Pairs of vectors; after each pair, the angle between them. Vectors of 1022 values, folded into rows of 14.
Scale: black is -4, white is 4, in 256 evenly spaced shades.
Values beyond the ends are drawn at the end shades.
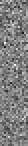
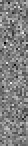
nearly opposite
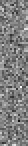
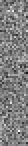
orthogonal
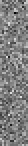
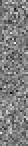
partly opposed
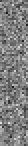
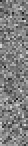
partly aligned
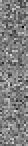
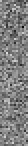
nearly parallel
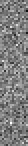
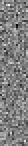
partly opposed
